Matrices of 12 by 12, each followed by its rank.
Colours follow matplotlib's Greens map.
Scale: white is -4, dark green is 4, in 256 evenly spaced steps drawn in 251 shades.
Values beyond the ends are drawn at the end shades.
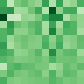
two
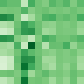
two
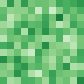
full rank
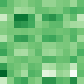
two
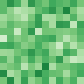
full rank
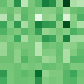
two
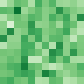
full rank
